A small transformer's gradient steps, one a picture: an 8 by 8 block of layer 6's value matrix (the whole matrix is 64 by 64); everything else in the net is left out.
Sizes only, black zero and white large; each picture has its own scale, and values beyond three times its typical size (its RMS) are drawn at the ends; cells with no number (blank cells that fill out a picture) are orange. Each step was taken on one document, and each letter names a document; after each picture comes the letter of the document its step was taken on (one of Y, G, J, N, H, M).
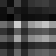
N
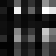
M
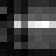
N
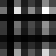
M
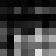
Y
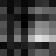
N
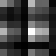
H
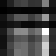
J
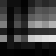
N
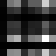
Y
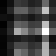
J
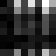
M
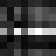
N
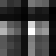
H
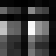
H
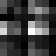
H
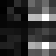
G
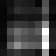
J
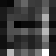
J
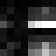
G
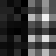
G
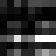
Y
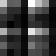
H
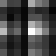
H
